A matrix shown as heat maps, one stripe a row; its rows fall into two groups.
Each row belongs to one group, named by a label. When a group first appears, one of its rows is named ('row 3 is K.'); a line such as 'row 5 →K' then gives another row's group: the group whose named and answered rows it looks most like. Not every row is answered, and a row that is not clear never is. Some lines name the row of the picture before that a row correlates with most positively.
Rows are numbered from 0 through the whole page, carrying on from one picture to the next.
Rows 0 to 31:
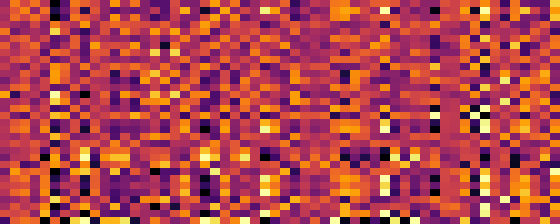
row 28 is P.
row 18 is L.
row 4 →P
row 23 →P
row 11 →P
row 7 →P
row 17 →L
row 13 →P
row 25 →L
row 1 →L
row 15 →L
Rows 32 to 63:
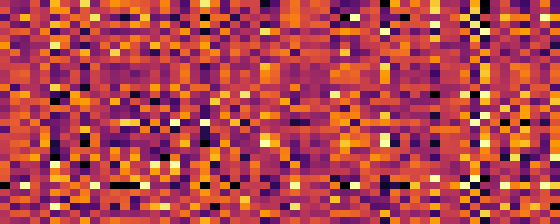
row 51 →L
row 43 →L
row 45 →L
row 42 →L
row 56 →P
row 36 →L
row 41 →L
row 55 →P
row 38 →P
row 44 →P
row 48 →L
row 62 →L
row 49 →P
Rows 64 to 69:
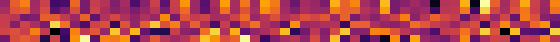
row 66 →P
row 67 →P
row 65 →L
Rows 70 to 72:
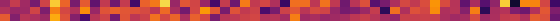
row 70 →P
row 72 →P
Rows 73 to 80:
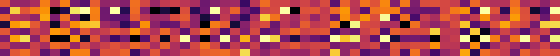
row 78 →L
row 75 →L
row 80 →L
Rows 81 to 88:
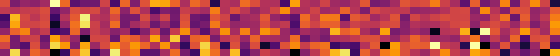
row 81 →P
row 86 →P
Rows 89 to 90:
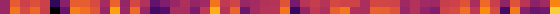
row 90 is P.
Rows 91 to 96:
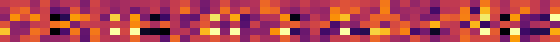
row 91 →L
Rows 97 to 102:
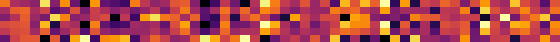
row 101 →L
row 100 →L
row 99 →P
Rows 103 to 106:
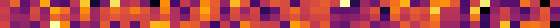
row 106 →P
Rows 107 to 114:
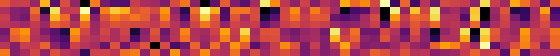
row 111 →L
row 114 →P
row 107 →L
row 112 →L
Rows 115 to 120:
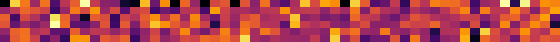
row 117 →P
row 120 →L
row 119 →L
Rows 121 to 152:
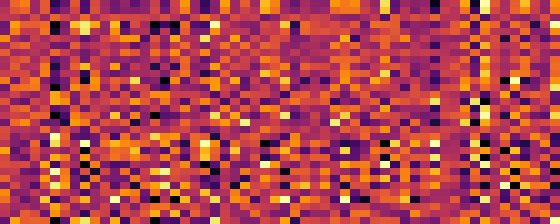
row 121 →L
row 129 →L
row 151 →P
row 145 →P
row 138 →L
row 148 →P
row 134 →P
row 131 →L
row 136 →L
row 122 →L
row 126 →P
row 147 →P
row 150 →P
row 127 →L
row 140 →P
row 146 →L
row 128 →P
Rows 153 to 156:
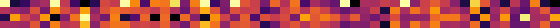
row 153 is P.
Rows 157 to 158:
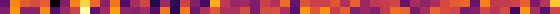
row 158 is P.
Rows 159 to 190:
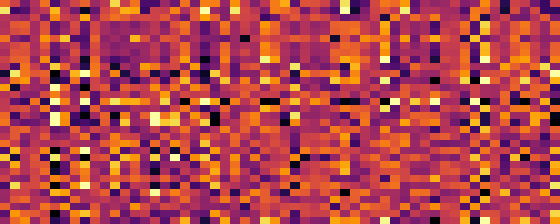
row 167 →L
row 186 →P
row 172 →P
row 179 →P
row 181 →P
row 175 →P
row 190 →L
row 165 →L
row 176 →P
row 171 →P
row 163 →L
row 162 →L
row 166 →L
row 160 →P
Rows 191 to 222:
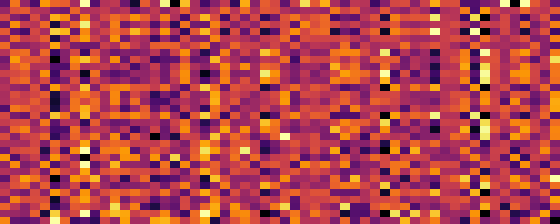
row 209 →L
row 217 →L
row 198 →L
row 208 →L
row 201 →L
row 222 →P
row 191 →P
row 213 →P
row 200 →L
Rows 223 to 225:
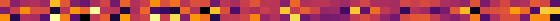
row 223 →P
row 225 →P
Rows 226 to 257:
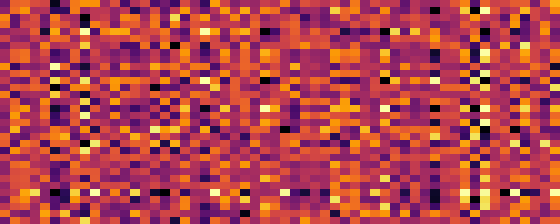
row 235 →P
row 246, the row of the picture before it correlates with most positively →225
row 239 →P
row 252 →L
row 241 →L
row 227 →L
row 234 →L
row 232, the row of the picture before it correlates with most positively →224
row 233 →L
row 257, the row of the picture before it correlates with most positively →224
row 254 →L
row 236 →L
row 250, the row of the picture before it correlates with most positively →224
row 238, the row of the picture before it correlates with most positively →224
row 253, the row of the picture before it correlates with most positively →224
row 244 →P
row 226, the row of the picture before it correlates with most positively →224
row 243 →L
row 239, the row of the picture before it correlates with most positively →225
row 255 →L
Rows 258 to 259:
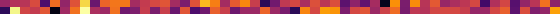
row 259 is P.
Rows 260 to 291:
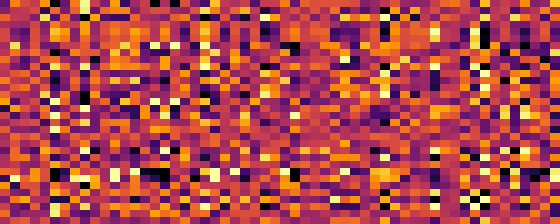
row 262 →L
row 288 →L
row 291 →L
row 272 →L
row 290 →P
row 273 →L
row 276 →P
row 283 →P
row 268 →P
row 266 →P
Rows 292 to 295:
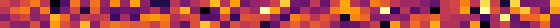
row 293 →L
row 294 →P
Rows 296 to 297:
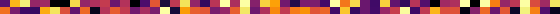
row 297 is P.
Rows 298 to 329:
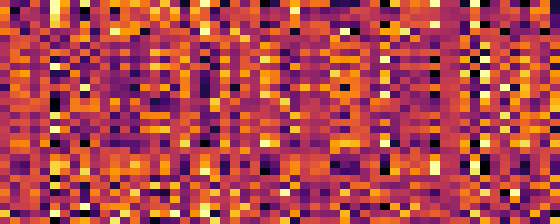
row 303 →L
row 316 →P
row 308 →L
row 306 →L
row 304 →L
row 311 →L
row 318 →L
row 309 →L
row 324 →P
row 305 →P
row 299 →P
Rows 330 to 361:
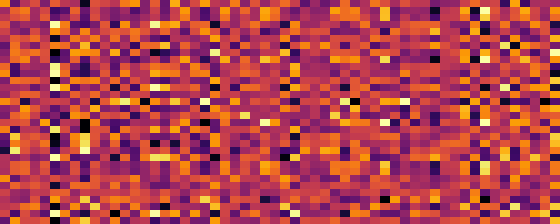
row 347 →L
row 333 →P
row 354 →L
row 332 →L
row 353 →L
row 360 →P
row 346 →L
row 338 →L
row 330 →P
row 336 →P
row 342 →P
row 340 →P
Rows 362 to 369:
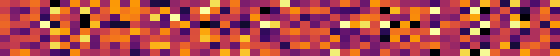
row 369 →L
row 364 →P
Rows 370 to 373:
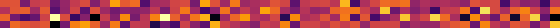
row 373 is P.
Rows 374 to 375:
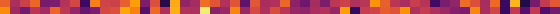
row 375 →P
